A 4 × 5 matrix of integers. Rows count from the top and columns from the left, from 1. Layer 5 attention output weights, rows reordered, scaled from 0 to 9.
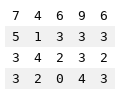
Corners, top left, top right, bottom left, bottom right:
7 6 3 3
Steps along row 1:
down up up down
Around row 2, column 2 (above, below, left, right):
4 4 5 3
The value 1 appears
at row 2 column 2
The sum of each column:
18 11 11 19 14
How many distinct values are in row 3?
3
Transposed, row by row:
7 5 3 3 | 4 1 4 2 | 6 3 2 0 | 9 3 3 4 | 6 3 2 3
